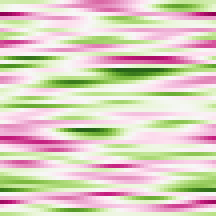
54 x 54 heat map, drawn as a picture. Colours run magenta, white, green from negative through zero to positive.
Grain: streaks across. Histogram: bell-shaped. Ninth with the highest average: centre.
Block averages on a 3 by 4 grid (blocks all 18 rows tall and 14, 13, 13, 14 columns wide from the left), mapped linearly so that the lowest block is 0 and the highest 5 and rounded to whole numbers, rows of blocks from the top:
2 0 1 1
0 5 4 1
2 1 1 3
